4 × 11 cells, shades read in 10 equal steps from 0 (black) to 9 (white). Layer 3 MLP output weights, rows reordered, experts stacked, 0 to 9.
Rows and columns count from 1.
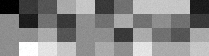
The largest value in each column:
5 9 8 7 7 6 6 8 7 7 7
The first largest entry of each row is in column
5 7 3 2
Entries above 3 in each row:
6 8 8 11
